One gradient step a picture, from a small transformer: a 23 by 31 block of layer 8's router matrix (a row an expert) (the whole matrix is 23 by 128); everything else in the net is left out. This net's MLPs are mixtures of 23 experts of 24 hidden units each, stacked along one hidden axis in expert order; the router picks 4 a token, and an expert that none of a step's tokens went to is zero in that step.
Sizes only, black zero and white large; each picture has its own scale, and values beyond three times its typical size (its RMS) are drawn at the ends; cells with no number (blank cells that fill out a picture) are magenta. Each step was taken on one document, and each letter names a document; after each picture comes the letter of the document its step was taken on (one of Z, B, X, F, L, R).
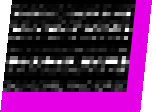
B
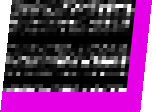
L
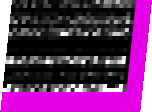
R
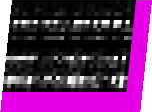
B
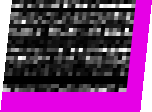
L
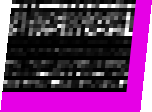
R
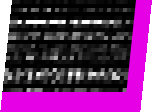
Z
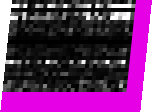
R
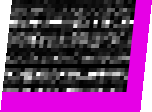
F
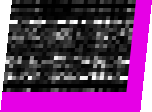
F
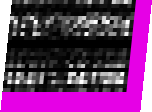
R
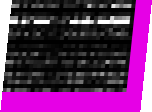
R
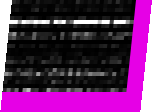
Z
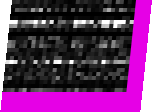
F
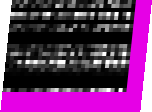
L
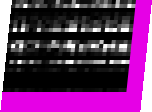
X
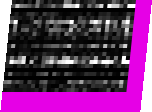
L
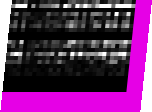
X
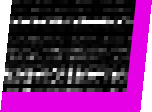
Z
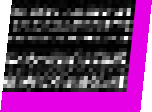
B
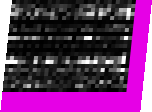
B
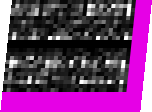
B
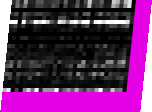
R
